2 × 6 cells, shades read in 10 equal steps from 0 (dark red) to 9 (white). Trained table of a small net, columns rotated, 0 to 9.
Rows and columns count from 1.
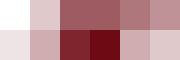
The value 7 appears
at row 1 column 2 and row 2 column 6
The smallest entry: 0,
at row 2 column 4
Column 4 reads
3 0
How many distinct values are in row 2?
5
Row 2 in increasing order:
0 1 6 6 7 8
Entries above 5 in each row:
2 4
